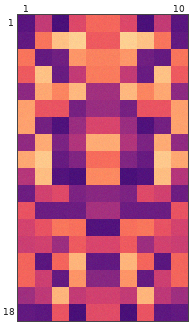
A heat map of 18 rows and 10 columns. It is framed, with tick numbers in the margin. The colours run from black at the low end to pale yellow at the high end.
Histogram: flat. Ninth with the highest average: top middle. Mirror symmetry: left to right. Seam: none.
